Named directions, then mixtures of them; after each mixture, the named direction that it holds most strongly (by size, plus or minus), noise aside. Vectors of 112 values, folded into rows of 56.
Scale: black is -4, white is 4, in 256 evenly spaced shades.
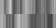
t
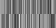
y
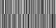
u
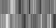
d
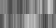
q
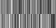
y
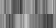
t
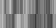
t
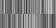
u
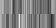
y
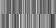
y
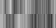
t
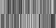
y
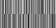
u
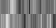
d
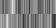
d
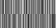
u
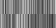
u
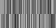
y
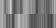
t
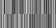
u
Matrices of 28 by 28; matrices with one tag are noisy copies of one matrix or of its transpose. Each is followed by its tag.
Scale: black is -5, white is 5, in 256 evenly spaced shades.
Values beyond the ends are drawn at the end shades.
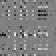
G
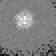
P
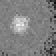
P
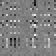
G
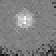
P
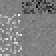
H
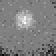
P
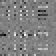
G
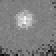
P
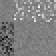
H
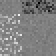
H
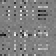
G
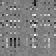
G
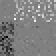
H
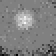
P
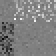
H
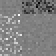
H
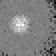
P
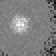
P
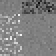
H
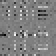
G
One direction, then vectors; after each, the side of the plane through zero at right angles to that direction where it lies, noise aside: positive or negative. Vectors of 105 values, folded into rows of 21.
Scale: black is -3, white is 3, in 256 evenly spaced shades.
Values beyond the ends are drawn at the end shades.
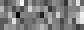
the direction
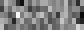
negative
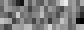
negative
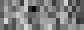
negative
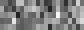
positive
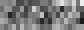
negative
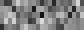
positive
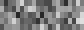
positive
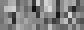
negative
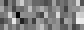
positive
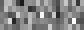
negative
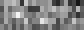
negative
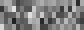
negative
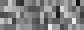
negative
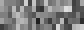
negative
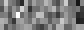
negative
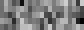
negative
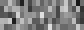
negative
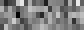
positive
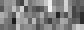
negative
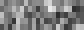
negative
